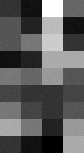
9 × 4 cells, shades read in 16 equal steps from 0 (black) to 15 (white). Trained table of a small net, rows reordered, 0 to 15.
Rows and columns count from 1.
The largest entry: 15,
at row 1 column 3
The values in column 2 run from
1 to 7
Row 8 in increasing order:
2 7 9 10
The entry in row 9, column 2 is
1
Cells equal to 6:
2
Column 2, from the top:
1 2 7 2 6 3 4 7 1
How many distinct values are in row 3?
4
